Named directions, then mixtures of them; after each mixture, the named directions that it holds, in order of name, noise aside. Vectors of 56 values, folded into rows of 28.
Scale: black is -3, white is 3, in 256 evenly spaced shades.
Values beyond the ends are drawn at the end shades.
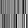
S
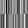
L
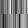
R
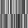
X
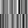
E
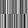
L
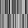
X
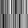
R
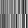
E, S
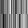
R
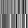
E, S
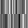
R, X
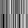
L, R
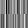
L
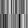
R, X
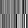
S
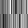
R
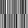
L, S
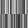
X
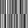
L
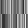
R, S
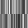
X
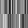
R, X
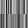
L, X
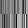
S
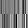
S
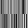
S, X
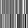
S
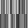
E, X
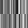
E, R
